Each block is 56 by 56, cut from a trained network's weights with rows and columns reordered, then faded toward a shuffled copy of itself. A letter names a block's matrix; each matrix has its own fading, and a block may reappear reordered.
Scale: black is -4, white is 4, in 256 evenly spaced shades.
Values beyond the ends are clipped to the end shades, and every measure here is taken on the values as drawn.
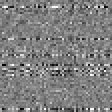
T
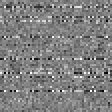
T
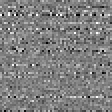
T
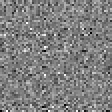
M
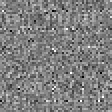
M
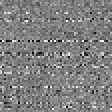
T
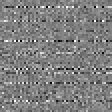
T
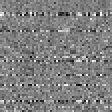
T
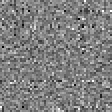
M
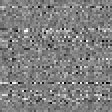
T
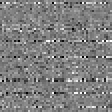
T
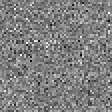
M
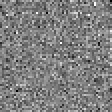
M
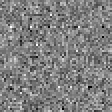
M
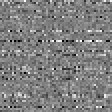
T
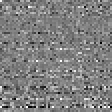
T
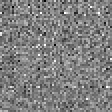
M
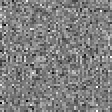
M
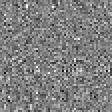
M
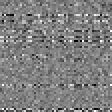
T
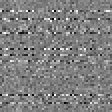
T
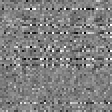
T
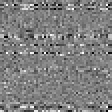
T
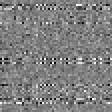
T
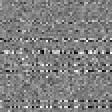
T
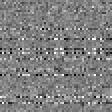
T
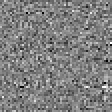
M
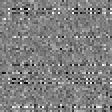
T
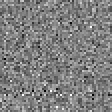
M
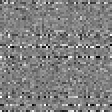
T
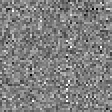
M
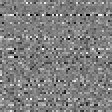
T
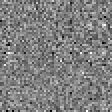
M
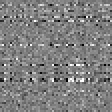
T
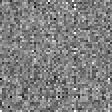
M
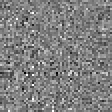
M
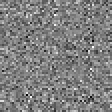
M
